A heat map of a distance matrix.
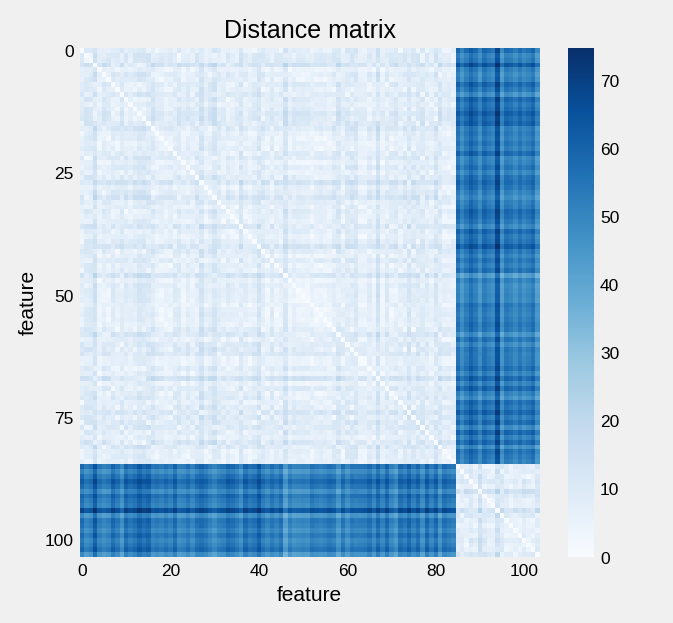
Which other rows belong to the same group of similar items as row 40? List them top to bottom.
0, 1, 2, 3, 4, 5, 6, 7, 8, 9, 10, 11, 12, 13, 14, 15, 16, 17, 18, 19, 20, 21, 22, 23, 24, 25, 26, 27, 28, 29, 30, 31, 32, 33, 34, 35, 36, 37, 38, 39, 41, 42, 43, 44, 45, 46, 47, 48, 49, 50, 51, 52, 53, 54, 55, 56, 57, 58, 59, 60, 61, 62, 63, 64, 65, 66, 67, 68, 69, 70, 71, 72, 73, 74, 75, 76, 77, 78, 79, 80, 81, 82, 83, 84
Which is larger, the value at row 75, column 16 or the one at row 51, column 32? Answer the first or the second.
the first
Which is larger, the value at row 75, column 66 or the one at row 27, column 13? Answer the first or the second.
the second
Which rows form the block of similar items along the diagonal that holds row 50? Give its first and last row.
0 to 84
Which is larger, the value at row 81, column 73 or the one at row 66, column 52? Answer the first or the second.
the first
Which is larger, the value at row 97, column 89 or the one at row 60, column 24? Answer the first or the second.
the second
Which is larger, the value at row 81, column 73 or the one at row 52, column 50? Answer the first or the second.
the first
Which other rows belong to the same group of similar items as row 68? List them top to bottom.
0, 1, 2, 3, 4, 5, 6, 7, 8, 9, 10, 11, 12, 13, 14, 15, 16, 17, 18, 19, 20, 21, 22, 23, 24, 25, 26, 27, 28, 29, 30, 31, 32, 33, 34, 35, 36, 37, 38, 39, 40, 41, 42, 43, 44, 45, 46, 47, 48, 49, 50, 51, 52, 53, 54, 55, 56, 57, 58, 59, 60, 61, 62, 63, 64, 65, 66, 67, 69, 70, 71, 72, 73, 74, 75, 76, 77, 78, 79, 80, 81, 82, 83, 84
